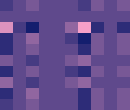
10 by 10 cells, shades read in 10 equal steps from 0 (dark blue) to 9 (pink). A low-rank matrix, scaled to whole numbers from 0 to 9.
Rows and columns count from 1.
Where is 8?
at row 3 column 1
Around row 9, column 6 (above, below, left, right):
4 3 3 1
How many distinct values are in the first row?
3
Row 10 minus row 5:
1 0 0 0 0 0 0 0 0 0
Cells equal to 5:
6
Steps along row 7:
up up down same down down up down up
